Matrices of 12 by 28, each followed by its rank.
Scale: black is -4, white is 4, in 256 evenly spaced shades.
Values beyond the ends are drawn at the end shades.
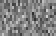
full rank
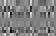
two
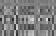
two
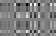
one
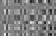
two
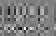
two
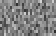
full rank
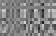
two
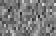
full rank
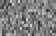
full rank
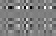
one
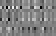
two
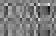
two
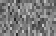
full rank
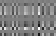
one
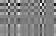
one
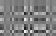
one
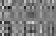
two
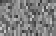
full rank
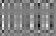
one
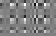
one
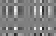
one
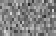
full rank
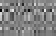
two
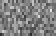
full rank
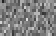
full rank
